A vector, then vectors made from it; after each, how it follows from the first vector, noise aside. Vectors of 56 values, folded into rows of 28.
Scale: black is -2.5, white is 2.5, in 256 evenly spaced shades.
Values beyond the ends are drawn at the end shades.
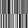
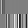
partly zeroed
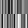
sign-scrambled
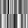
sign-scrambled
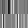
partly zeroed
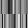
sign-scrambled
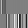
partly zeroed
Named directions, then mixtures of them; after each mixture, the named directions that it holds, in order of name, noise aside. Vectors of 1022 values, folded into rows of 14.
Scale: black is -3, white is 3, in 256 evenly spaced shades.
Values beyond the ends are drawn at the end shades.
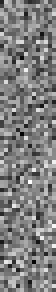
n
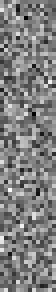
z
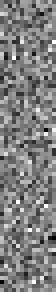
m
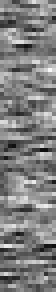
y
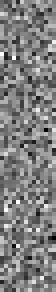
m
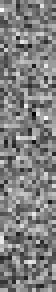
m, y, z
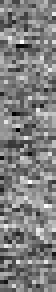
m, n, y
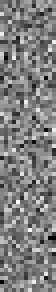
m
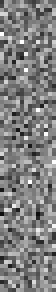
m, n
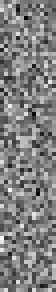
z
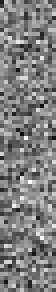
n, y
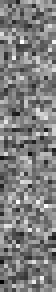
m, y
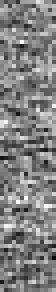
m, y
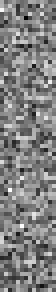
y, z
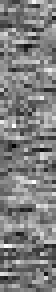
y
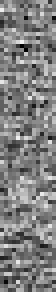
n, y, z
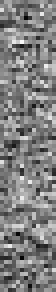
n, y, z
